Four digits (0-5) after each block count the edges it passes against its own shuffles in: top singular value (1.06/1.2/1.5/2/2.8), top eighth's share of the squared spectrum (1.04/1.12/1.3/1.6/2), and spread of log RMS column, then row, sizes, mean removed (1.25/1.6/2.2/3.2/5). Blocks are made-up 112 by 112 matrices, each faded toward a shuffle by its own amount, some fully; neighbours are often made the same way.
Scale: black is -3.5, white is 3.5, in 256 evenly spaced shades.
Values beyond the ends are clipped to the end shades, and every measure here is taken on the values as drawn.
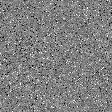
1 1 0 0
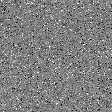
2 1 0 0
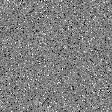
2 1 0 0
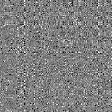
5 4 3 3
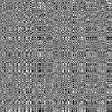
5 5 4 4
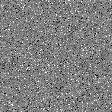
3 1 0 0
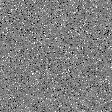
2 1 0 0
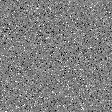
0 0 0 0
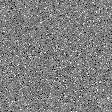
2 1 0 0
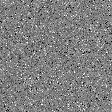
2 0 0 0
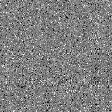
4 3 1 1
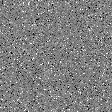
2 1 0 0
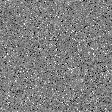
1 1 0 0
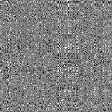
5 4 3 2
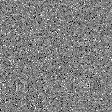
3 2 1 0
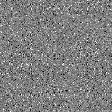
4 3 2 1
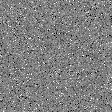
0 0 0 0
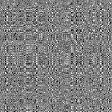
5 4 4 3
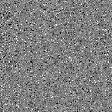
4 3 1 1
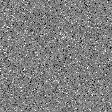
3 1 0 0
